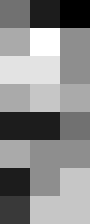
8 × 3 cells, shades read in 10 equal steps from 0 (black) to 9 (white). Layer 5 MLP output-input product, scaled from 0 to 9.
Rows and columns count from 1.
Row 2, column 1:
6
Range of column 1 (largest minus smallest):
7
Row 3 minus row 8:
6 1 -2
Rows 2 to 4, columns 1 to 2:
6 9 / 8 8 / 6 7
